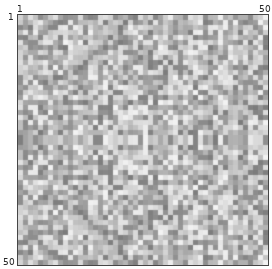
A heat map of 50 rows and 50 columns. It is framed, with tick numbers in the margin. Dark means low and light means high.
On average the colour sits 70% of the way up the scale. The histogram is flat. No row or column stands out. No seam splits the table. The top and bottom halves mirror each other. Fine speckle covers the field.
